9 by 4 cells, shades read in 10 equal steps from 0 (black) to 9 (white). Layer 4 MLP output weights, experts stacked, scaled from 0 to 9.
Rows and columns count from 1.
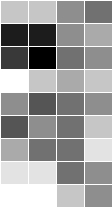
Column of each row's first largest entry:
1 4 4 1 1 4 4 1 1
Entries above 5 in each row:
2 1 0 4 0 1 2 2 3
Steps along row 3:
down up up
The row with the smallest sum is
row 3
